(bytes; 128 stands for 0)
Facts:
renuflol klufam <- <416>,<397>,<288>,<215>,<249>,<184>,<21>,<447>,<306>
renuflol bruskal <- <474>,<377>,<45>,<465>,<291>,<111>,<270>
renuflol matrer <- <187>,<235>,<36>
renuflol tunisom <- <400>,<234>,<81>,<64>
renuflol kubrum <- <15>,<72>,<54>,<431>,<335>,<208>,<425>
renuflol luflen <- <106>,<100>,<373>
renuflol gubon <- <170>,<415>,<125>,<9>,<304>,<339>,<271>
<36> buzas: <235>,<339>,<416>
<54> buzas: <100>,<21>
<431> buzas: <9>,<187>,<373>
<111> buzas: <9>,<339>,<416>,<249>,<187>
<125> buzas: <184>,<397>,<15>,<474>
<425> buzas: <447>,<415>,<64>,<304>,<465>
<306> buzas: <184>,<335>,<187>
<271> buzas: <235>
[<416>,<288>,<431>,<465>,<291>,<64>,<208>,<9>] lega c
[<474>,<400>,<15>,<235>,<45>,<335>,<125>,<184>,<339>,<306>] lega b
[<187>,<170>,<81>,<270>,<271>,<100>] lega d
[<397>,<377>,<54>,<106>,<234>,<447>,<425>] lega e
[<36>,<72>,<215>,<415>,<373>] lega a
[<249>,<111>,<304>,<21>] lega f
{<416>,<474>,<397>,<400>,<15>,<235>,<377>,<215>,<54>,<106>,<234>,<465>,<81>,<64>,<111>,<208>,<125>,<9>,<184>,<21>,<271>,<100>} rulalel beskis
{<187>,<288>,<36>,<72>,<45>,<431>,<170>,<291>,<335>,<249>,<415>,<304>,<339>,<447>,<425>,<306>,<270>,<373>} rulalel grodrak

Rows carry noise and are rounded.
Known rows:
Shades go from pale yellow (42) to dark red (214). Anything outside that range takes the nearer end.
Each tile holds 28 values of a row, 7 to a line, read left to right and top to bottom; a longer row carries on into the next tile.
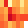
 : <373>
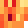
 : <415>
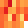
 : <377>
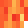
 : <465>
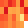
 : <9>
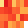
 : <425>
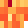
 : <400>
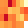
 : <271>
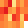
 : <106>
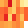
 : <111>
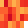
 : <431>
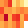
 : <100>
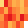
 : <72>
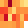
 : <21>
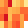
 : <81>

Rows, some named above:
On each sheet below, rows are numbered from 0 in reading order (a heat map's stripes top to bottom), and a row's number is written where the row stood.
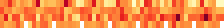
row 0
<215>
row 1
<400>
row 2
<125>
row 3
<474>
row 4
<306>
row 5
<335>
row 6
<187>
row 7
<270>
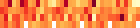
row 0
<208>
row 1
<111>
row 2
<184>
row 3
<15>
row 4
<170>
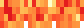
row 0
<447>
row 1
<45>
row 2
<9>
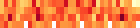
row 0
<36>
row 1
<288>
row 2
<416>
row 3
<106>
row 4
<270>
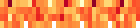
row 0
<400>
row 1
<306>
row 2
<271>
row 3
<235>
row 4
<234>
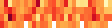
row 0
<291>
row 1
<234>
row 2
<474>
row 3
<249>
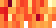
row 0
<54>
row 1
<304>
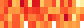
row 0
<64>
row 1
<425>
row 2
<339>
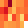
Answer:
<397>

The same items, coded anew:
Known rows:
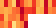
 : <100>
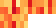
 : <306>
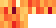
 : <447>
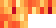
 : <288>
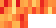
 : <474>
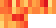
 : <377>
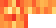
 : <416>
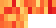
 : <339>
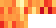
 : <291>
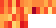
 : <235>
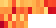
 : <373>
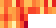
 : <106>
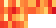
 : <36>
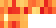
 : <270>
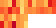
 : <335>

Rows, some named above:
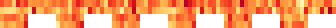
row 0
<64>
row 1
<234>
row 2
<215>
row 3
<81>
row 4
<15>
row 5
<291>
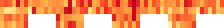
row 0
<64>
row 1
<170>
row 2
<271>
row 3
<234>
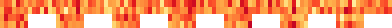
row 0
<54>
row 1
<21>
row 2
<397>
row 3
<271>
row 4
<100>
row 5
<249>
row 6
<187>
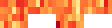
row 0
<125>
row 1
<431>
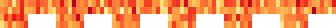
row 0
<397>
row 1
<15>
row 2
<21>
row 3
<111>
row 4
<9>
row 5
<400>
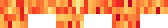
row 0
<184>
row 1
<45>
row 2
<208>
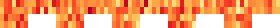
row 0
<54>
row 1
<235>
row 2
<304>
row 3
<72>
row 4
<465>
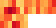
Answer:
<425>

